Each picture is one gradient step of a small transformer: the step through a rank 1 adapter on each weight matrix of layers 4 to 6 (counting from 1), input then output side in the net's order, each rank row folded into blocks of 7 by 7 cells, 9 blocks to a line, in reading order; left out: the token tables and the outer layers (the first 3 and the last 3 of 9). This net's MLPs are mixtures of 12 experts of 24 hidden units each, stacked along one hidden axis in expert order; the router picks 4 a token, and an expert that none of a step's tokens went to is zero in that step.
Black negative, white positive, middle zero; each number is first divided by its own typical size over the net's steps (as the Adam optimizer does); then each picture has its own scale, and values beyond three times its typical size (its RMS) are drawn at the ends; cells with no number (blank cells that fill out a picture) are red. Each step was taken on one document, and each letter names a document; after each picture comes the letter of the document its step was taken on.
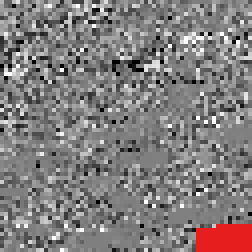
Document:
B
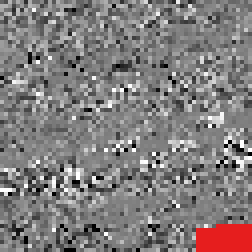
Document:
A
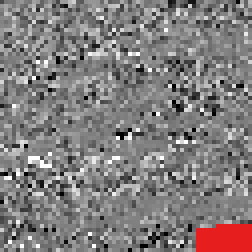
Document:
A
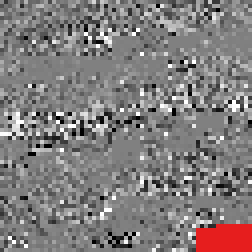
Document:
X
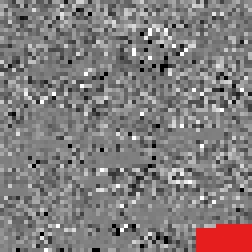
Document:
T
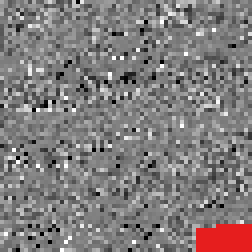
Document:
T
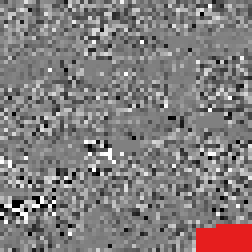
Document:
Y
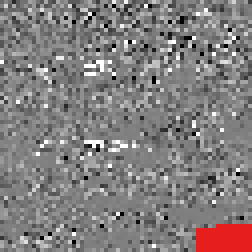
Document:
B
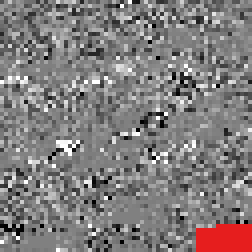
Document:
A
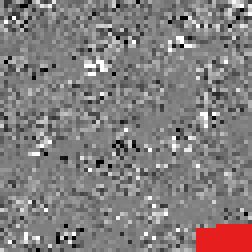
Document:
B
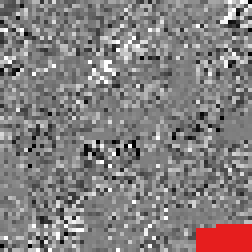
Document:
B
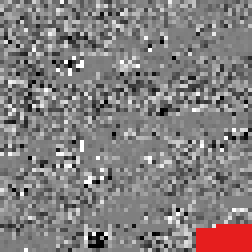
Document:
A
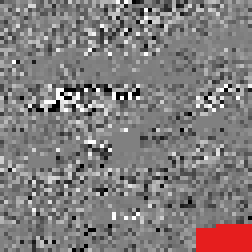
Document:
Y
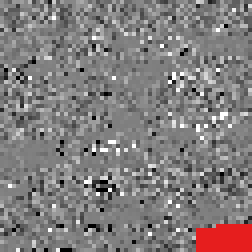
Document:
T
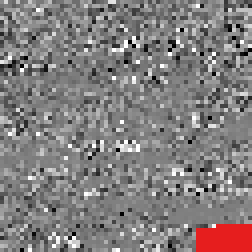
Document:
B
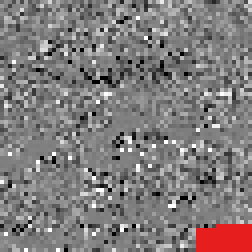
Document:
T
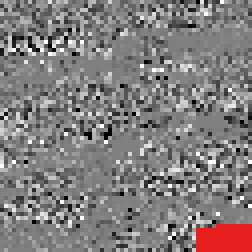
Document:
X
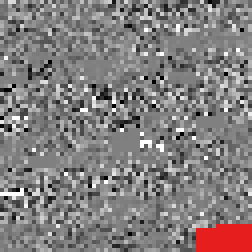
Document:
X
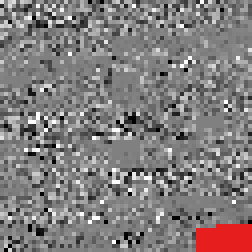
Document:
X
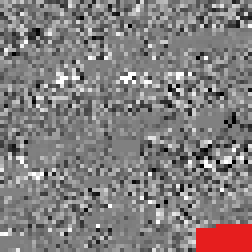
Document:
Y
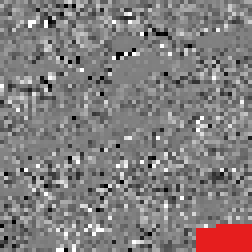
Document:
T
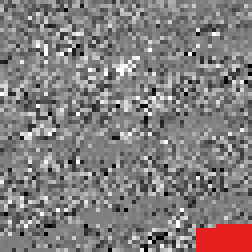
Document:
A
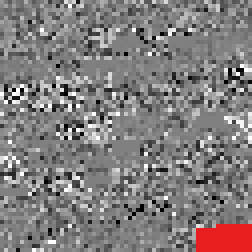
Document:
Y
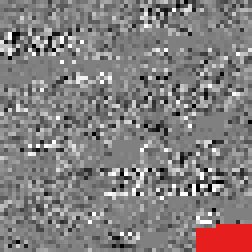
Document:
X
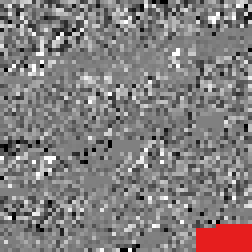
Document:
Y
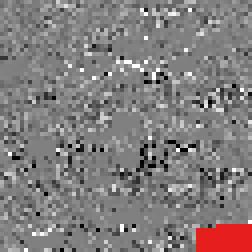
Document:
T
